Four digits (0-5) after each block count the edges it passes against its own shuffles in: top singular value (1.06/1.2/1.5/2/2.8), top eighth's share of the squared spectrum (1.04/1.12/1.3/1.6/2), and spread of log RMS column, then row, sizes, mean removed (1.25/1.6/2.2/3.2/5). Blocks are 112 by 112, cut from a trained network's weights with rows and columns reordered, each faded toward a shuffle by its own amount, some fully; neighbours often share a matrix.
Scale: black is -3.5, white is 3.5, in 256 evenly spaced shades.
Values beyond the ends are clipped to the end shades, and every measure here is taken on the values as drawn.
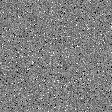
0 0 0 0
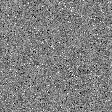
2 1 0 0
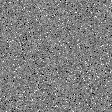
1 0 0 0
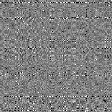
4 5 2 3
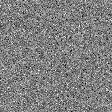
1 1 0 0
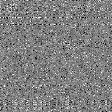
4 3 1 3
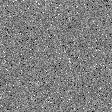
0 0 0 0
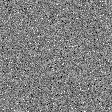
0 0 0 0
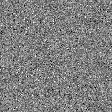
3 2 0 1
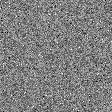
0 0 0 0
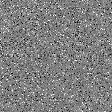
3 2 0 1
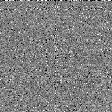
4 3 1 2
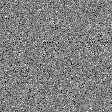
2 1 0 1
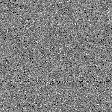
2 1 0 1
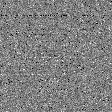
3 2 0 1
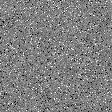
1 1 0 0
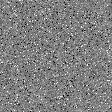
1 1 0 0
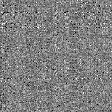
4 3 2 2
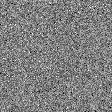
3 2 0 1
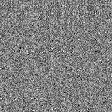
3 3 0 1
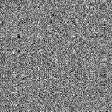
4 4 1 2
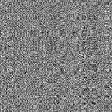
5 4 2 2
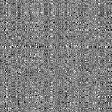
4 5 3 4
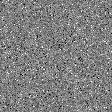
1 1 0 0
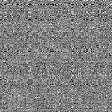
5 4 2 3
